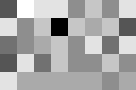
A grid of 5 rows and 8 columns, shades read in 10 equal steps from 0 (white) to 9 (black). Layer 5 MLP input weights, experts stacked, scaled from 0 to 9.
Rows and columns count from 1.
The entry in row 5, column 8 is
3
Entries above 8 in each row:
0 1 0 0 0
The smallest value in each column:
1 0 1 1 2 1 2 1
